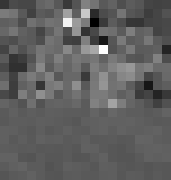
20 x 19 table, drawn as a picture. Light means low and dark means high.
Roughest part: top middle. Stripes: none. Histogram: skewed, a long tail of low values. Odd patch: rougher, in the top middle. Slope: none. Seam: horizontal, 60% of the way down, the bottom part calmer. Mirror symmetry: none.
